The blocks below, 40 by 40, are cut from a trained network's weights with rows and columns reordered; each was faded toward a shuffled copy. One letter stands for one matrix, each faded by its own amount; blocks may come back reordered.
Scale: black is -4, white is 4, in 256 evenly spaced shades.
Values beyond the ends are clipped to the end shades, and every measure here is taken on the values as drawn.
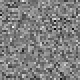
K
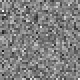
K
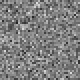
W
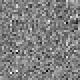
K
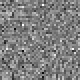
K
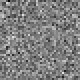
K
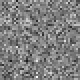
K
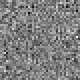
K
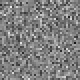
W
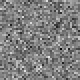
W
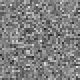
K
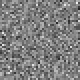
K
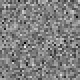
K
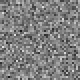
W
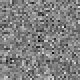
K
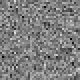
K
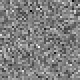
W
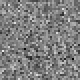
W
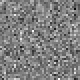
K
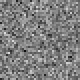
W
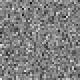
W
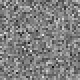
W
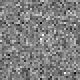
K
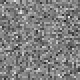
W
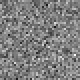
W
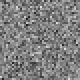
W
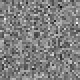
K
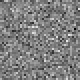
W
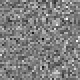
K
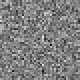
K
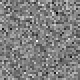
W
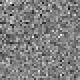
K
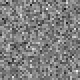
W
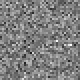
K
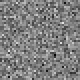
W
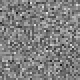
W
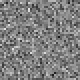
W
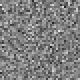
W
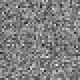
W
